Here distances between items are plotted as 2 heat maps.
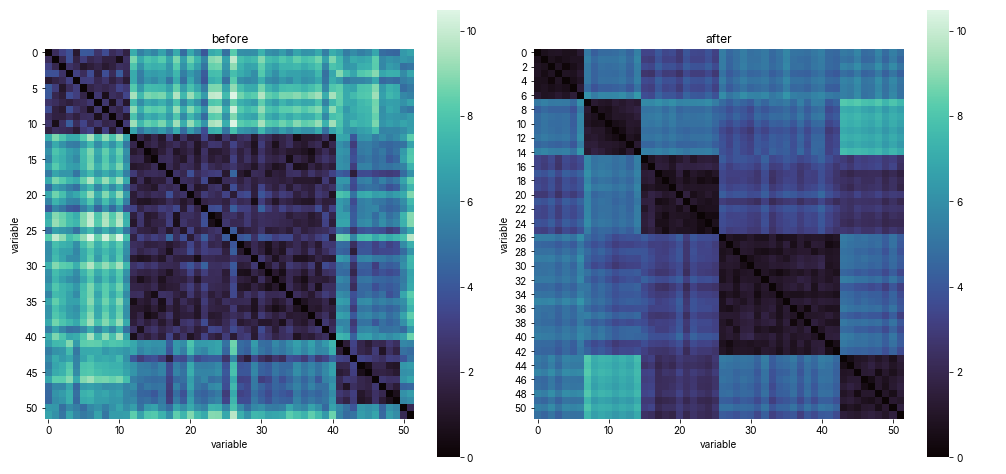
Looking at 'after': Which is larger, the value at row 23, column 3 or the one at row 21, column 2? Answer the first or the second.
the second
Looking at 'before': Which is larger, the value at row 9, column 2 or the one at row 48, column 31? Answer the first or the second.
the second
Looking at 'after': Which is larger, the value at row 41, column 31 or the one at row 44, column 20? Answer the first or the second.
the second
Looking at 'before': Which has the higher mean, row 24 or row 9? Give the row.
9
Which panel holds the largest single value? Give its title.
before
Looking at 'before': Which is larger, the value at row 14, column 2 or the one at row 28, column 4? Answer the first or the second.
the first
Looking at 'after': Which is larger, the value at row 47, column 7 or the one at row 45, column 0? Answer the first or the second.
the first
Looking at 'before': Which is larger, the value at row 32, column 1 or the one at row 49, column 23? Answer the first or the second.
the first
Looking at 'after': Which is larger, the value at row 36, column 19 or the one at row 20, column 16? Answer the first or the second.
the first
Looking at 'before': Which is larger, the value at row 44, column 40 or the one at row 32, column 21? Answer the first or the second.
the first
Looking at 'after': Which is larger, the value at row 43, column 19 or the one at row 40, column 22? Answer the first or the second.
the second
